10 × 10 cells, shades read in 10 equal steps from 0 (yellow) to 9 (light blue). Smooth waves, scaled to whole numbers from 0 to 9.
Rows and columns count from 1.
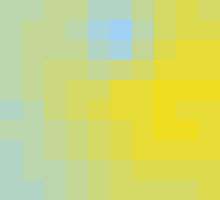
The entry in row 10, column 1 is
7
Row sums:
49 52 45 34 23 26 28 31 39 43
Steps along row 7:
same down down down down down down same up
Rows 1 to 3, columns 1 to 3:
6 6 5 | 6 5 5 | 6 5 5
